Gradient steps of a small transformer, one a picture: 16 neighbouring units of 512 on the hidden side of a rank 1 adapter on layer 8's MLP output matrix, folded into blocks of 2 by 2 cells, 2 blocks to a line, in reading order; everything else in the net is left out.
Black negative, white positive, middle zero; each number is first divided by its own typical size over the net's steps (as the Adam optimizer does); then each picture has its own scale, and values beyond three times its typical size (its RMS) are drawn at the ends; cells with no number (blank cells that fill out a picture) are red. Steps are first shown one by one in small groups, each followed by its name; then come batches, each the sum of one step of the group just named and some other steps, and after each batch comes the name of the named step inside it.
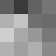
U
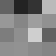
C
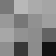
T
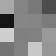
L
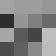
L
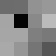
T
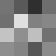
L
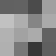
T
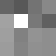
U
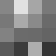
T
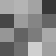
L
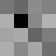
T
